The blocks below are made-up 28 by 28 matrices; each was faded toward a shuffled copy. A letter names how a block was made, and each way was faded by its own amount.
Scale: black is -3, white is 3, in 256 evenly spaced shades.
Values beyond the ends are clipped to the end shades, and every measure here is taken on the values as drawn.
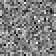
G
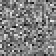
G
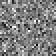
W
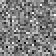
G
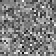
W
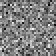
G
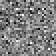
W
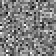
W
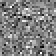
W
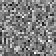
G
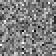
W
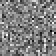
W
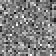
G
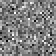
W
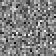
W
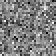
G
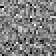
W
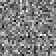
G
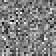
W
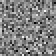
G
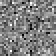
W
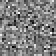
W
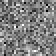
G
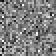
W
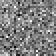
W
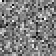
G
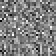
W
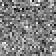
G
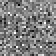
W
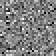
W
